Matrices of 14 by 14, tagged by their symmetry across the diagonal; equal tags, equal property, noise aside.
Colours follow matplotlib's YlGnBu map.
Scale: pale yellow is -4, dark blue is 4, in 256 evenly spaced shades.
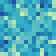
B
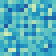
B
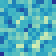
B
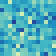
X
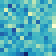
X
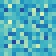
X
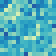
B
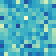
X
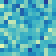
X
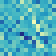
X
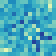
B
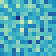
B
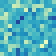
B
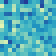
X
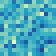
B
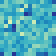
B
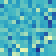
X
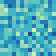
X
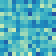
X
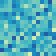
B
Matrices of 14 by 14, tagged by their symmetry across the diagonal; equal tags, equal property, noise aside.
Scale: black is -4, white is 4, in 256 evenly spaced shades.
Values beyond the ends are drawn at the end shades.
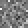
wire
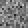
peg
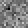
wire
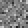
wire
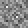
wire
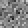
wire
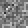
wire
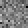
peg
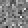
peg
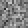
peg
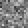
peg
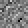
wire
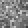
wire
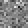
peg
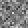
wire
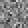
peg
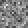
wire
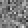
peg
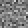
peg
